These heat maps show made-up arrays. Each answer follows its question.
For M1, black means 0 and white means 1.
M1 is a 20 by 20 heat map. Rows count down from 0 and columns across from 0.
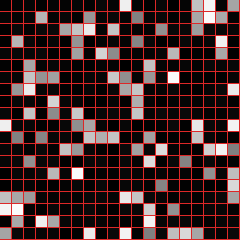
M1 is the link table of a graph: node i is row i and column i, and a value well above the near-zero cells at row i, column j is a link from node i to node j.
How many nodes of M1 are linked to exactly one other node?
0
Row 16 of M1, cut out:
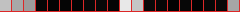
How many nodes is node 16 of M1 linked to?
6
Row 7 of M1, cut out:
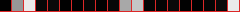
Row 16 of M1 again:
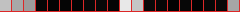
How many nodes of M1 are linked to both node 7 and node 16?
5
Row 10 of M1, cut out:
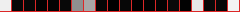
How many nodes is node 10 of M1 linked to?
5
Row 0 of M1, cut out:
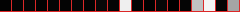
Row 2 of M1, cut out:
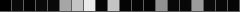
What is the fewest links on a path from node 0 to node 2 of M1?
2
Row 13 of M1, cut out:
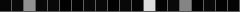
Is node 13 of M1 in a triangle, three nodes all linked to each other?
no
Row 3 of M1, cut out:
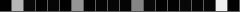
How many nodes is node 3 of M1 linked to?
4
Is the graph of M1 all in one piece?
yes
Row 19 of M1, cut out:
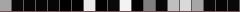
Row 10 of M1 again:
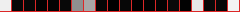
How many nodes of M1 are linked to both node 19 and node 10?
3
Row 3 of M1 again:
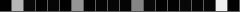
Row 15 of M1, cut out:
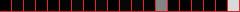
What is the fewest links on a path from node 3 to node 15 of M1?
4
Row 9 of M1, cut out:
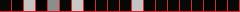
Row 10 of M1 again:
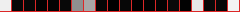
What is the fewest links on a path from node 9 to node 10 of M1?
2
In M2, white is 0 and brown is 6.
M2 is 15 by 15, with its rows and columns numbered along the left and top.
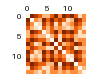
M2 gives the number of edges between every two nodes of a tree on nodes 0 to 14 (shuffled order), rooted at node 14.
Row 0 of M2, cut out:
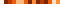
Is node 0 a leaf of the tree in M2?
yes
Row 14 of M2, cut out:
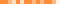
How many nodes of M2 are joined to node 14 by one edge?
2
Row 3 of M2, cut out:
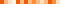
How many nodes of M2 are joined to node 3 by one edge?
3
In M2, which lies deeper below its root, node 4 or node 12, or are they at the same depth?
the same depth
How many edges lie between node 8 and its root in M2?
2
